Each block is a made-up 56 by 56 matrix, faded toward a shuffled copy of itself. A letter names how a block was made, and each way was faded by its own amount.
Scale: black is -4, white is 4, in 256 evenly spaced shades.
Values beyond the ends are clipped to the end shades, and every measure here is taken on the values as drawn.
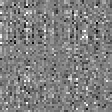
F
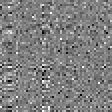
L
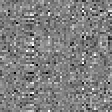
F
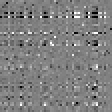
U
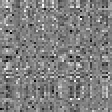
L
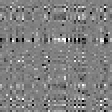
U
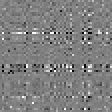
U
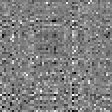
L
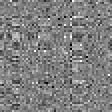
L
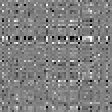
U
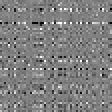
U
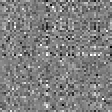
L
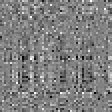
L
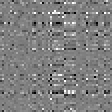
U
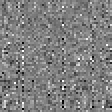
F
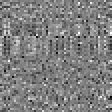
L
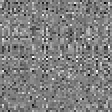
L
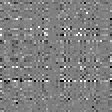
U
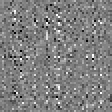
F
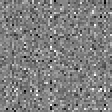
F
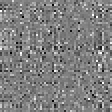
L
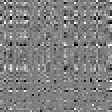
U
